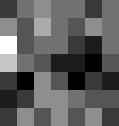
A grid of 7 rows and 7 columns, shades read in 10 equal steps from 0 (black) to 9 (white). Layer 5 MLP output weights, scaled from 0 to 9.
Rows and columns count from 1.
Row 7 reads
2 5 3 5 3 5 2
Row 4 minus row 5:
5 4 -2 -2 1 -2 2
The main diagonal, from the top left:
2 3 4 1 0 3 2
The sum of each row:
25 30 27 19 13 23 25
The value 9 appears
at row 3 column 1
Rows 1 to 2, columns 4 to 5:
4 4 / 4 3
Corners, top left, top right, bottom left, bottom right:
2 4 2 2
